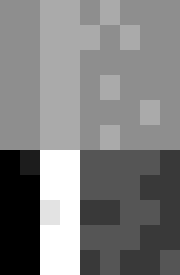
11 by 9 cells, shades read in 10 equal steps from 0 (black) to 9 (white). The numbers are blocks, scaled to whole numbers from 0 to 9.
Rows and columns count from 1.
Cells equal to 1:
1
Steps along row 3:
same up same down same same same same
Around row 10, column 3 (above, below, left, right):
8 9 0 9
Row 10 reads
0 0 9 9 3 3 3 2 2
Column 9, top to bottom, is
5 5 5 5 5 5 2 2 2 2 3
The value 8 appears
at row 9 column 3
